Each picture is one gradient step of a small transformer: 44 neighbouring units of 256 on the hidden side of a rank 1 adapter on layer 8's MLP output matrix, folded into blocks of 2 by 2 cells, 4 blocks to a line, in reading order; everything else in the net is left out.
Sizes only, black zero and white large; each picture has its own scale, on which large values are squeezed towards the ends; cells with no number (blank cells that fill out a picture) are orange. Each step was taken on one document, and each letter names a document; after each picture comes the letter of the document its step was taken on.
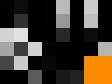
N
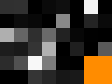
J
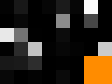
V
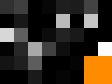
V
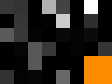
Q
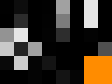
N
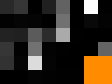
J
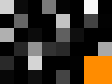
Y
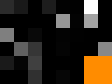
Y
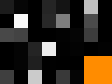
Q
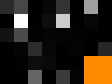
Q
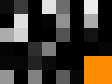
Q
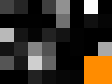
J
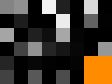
Y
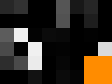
V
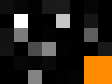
Q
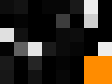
V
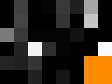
V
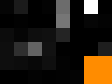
J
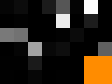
V
